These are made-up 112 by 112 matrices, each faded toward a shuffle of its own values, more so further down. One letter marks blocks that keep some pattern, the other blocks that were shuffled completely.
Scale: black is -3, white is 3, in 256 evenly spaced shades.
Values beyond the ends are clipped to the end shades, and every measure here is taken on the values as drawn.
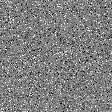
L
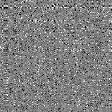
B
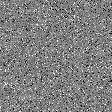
L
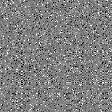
B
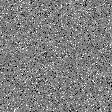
L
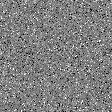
L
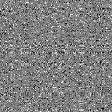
B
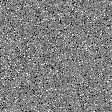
L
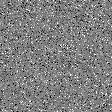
L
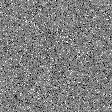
L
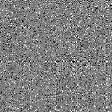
B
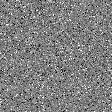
L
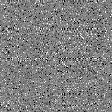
B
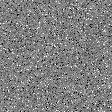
L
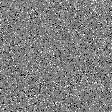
L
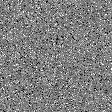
L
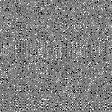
B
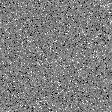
L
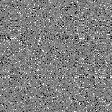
B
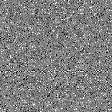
B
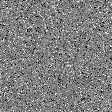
L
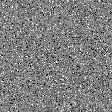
L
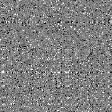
B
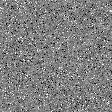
L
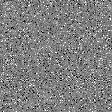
B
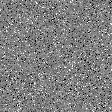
L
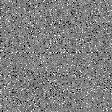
B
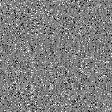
B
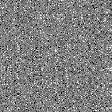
B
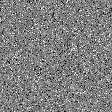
L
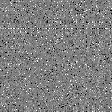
B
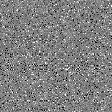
B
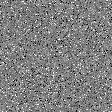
L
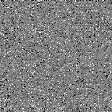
B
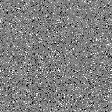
B
